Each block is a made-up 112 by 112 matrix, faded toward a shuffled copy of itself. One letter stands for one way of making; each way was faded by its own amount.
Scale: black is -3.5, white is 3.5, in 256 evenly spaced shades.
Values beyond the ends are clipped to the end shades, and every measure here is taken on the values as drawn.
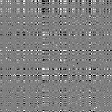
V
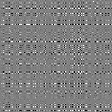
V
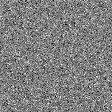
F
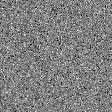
F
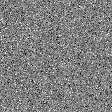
F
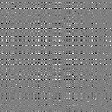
V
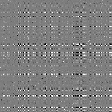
V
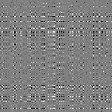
V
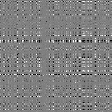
V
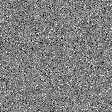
F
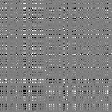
V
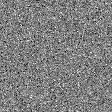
F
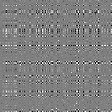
V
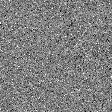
F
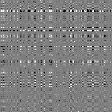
V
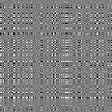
V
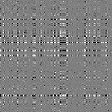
V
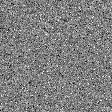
F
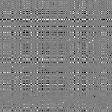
V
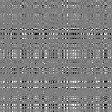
V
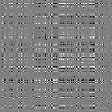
V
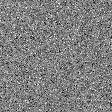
F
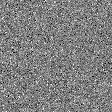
F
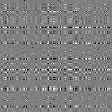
V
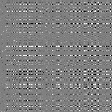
V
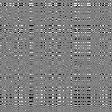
V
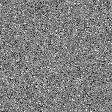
F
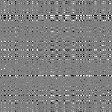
V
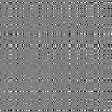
V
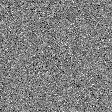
F
